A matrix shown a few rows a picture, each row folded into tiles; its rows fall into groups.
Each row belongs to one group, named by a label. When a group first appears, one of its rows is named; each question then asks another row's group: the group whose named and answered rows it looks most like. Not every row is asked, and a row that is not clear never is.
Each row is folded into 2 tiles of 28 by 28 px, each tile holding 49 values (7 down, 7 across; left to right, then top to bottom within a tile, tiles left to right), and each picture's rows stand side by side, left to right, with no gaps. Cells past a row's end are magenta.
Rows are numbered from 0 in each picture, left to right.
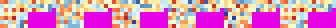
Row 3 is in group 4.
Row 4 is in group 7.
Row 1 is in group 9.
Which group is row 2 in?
4
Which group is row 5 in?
4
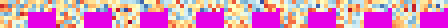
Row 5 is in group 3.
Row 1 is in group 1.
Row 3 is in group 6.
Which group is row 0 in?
9
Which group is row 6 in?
4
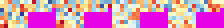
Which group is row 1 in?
6
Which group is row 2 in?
9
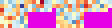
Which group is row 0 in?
1
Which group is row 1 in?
6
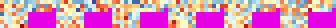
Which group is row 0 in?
7
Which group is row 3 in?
6
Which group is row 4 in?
7
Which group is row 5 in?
9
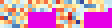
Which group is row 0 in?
9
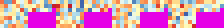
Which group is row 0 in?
1
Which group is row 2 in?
4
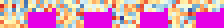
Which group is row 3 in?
3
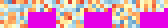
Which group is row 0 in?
3
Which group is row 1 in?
3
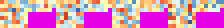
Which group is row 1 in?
3
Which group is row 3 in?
6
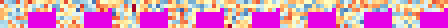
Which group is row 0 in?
9
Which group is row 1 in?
7
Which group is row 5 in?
3
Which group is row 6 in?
1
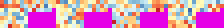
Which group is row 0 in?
1
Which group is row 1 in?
9
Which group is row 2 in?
7
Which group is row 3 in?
6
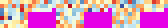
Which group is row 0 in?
6
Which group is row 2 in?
9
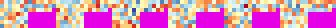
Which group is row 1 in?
1
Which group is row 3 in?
9
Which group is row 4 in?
3
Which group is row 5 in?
9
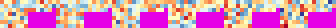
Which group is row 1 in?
3
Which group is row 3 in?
9
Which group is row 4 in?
4
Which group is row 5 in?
6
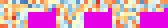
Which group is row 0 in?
4
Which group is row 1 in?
1
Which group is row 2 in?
3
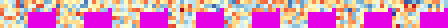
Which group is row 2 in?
4
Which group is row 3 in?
4
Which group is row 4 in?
3
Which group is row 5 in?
9
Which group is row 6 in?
4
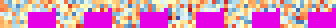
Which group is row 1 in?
7
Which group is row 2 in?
9
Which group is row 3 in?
6
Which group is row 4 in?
1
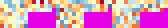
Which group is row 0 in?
1
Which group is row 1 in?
7
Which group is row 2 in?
3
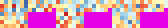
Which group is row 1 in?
3
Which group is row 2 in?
6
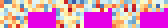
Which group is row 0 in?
1
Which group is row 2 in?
6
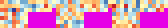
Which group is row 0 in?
4
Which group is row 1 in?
1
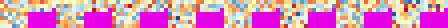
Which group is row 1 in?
3
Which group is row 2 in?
1
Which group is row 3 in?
4
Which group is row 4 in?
9
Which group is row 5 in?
4
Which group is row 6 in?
1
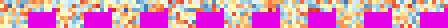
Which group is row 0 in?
9
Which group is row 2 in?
7
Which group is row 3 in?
3
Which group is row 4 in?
7
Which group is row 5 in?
3
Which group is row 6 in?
3
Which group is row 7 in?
1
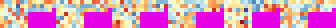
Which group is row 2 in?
6
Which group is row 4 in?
7
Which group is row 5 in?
3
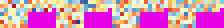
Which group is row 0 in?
6
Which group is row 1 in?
7
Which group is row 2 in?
3
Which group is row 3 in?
9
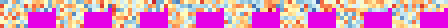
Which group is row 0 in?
1
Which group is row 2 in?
1
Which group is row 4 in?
7
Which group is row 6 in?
9
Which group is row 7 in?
6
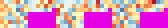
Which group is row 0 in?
9
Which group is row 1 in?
1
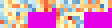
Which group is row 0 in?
7
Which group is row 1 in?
1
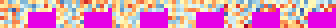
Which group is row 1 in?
9
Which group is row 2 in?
1
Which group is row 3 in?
4
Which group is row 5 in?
6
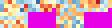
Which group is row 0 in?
7
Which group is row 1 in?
1
